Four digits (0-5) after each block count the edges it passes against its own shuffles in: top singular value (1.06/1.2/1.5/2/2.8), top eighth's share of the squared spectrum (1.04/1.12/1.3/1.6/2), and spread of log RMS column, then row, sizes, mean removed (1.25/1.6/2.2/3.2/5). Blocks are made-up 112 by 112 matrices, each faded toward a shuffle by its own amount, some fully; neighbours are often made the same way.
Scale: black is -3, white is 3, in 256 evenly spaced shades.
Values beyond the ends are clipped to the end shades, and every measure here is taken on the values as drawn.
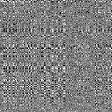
5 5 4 4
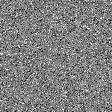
0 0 0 0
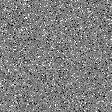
2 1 0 0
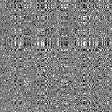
5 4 3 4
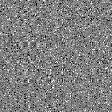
4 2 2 1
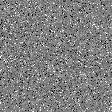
3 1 0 0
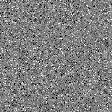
4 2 1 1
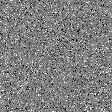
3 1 0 0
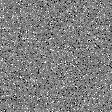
2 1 0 0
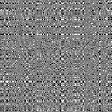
5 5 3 4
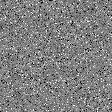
0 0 0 0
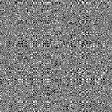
5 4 3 3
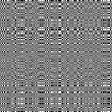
5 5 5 5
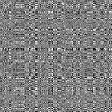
5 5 4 4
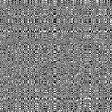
5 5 4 4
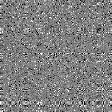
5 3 2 3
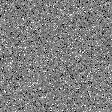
0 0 0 0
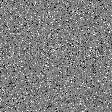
3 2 0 0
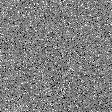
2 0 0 0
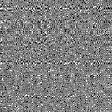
5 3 2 3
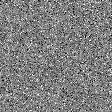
0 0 0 0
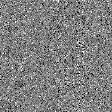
1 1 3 0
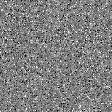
3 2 1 1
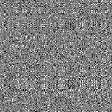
4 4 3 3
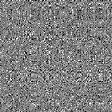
4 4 2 2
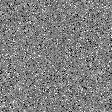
2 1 0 0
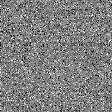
3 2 1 1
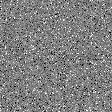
2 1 0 0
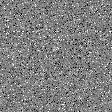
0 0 0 1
